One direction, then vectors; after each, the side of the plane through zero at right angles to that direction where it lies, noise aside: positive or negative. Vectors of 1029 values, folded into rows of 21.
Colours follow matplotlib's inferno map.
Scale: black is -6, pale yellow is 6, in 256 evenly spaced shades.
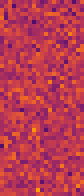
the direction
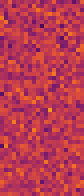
positive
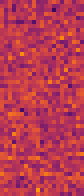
positive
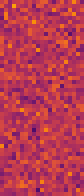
negative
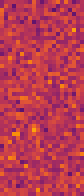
positive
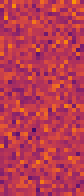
negative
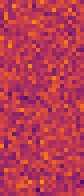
negative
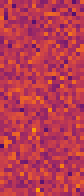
positive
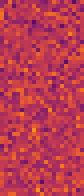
positive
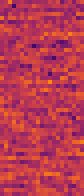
positive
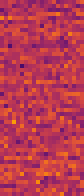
positive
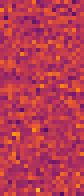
positive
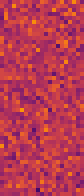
negative
